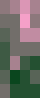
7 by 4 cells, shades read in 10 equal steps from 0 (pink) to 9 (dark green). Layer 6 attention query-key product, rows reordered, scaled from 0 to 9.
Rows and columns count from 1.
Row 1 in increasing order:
1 3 3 4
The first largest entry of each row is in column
1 1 1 1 4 2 2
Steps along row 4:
down same same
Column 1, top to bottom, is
4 5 6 7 7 6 5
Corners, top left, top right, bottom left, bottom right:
4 3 5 8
